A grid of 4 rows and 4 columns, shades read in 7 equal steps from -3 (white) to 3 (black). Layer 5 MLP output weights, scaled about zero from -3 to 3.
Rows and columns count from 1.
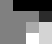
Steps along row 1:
up same same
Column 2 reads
3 0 0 0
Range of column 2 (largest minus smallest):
3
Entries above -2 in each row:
4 4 3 2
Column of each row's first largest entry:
2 4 1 1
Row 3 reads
0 0 -1 -2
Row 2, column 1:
0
